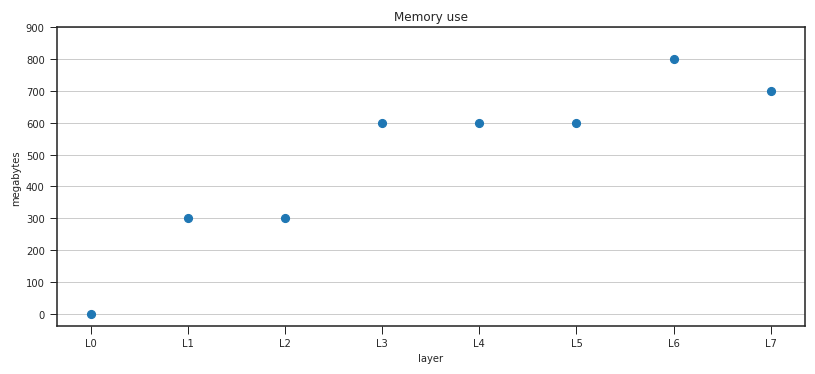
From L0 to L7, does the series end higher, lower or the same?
higher
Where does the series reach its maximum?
L6
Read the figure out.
Title: Memory use
x-axis: layer, ticks L0 L1 L2 L3 L4 L5 L6 L7
y-axis: megabytes, ticks 0 100 200 300 400 500 600 700 800 900
Values:
0 300 300 600 600 600 800 700
